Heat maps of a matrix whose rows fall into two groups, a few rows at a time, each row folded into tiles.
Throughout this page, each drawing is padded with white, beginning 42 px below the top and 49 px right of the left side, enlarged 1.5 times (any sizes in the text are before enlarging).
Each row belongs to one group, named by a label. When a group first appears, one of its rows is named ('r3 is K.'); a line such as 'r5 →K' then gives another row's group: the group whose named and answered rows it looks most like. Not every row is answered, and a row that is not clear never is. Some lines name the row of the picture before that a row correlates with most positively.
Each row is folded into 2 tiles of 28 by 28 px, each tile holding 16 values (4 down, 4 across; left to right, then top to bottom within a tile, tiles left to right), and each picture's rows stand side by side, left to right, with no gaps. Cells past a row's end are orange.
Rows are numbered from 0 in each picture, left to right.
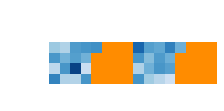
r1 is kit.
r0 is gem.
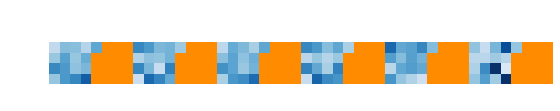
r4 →kit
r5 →gem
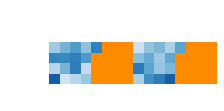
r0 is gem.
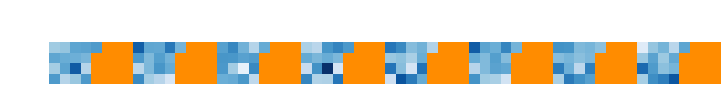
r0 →gem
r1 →kit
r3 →gem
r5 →kit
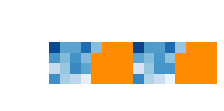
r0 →kit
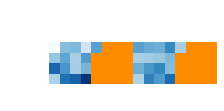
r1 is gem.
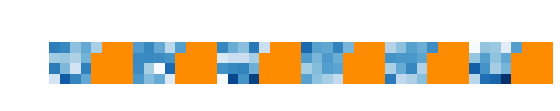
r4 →gem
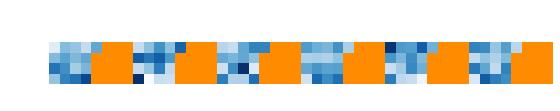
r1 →gem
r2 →gem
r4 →kit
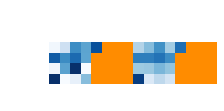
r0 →gem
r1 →gem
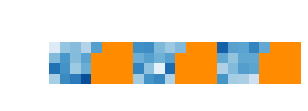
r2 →kit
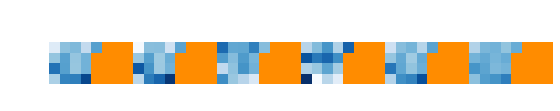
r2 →kit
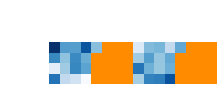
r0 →kit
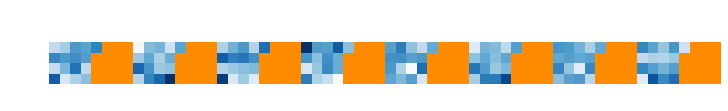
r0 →gem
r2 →gem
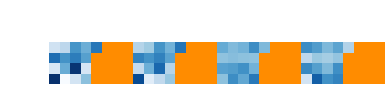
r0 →gem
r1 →gem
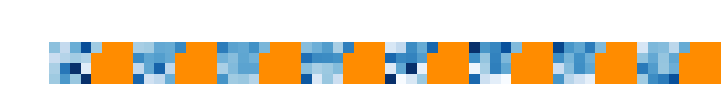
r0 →gem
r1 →gem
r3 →gem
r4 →gem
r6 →kit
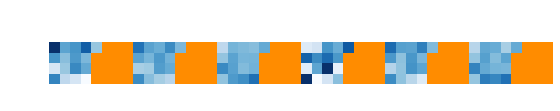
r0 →kit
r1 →kit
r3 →gem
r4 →kit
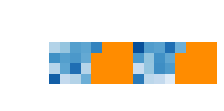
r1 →kit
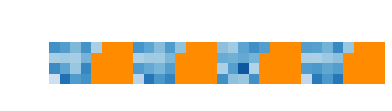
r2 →gem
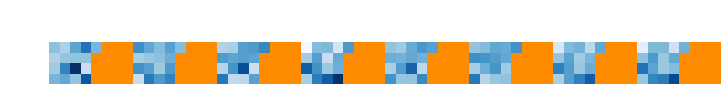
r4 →gem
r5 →gem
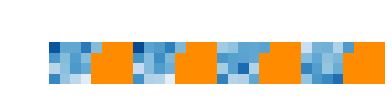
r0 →kit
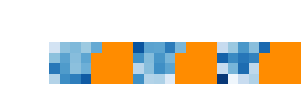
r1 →kit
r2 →gem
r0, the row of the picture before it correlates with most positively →3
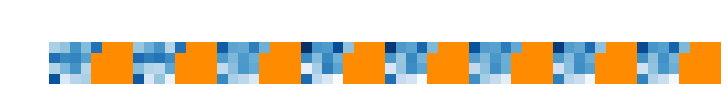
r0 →gem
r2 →kit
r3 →kit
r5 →kit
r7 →kit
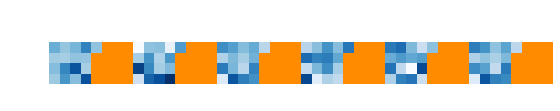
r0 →gem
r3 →gem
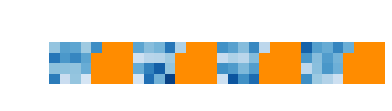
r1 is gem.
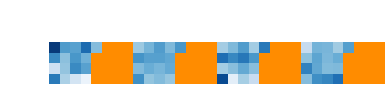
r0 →kit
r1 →gem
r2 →gem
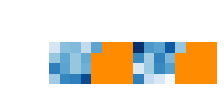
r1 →kit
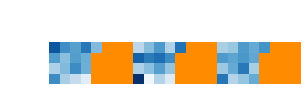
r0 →kit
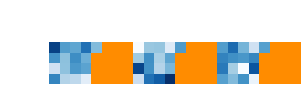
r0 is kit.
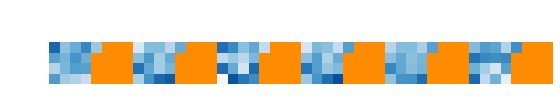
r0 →kit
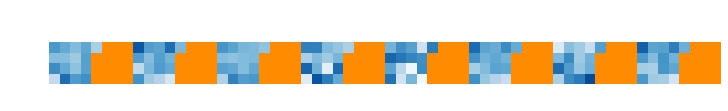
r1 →kit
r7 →kit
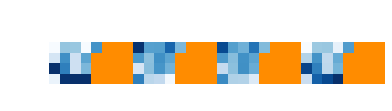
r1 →kit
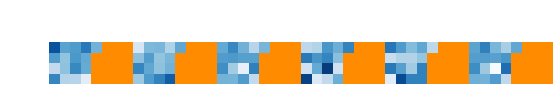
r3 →gem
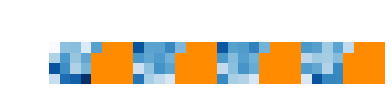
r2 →kit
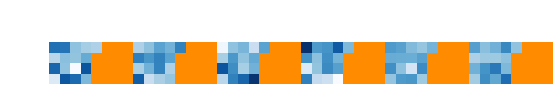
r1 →gem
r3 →kit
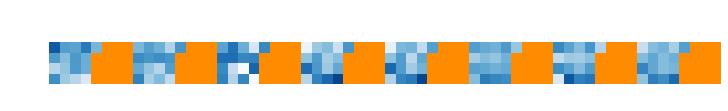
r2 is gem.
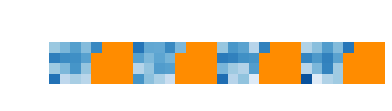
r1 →kit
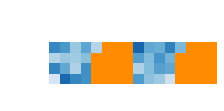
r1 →kit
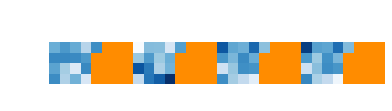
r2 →kit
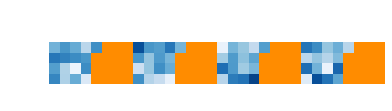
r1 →kit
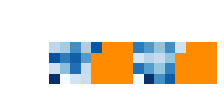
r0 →gem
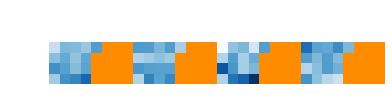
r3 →kit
